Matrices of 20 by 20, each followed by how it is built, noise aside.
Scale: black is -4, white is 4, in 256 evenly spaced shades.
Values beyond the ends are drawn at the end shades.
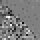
lower triangular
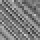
Toeplitz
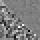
lower triangular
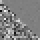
lower triangular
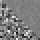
lower triangular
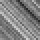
Toeplitz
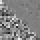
lower triangular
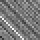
Toeplitz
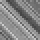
Toeplitz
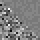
lower triangular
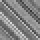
Toeplitz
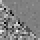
lower triangular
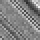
Toeplitz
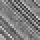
Toeplitz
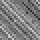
Toeplitz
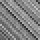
Toeplitz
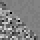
lower triangular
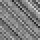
Toeplitz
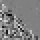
lower triangular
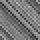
Toeplitz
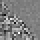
lower triangular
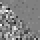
lower triangular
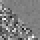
lower triangular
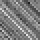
Toeplitz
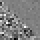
lower triangular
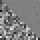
lower triangular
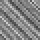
Toeplitz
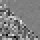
lower triangular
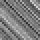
Toeplitz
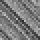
Toeplitz
